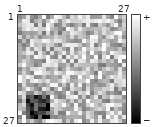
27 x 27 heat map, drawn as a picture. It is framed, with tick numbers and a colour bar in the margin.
Stripes: none. Ninth with the lowest average: bottom left. Odd patch: lower, in the bottom left. Average level on the scale: 70%. Mirror symmetry: none.
